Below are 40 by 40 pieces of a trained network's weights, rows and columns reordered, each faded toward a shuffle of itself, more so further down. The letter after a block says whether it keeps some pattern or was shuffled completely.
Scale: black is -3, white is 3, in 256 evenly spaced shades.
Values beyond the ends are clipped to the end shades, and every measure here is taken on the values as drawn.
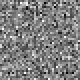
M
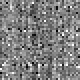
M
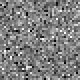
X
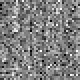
M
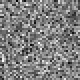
X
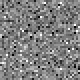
X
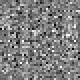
M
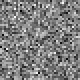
X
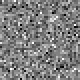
X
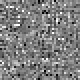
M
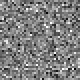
M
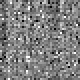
M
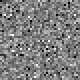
X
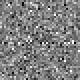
M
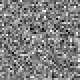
X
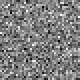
X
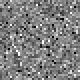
X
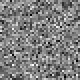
M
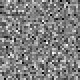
X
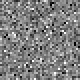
X
